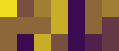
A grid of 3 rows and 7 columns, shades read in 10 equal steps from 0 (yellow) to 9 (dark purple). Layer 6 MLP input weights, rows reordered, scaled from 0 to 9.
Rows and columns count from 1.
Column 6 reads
5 5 8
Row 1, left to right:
0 6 4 2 9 5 4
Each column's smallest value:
0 5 2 2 9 5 4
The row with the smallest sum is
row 1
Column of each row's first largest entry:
5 5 2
